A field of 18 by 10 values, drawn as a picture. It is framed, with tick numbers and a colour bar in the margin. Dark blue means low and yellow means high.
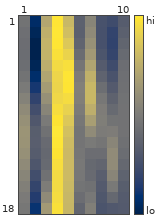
Values change most from cell to cell in the top left. Streaks run downward. The middle right is the calmest part.
